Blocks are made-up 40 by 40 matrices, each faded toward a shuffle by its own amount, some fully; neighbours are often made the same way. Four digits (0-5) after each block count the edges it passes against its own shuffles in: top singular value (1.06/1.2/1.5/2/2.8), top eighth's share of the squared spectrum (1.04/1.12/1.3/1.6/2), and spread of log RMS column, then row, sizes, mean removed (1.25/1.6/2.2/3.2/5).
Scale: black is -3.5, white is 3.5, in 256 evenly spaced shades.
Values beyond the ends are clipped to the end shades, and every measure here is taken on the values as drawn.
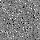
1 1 0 0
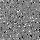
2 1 0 0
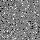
0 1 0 0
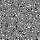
2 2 0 1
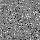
0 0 0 0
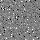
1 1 0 0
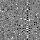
3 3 1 1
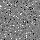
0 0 0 0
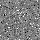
0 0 0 0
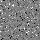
1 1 0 0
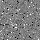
2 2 0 0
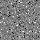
2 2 0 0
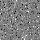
0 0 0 0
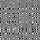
4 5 3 3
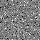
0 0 0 0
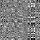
4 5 3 2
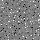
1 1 0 0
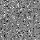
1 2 2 0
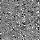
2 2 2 0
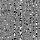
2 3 2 0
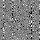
2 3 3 0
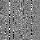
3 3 3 0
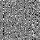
2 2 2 0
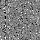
1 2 2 0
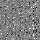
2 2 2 0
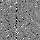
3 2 1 0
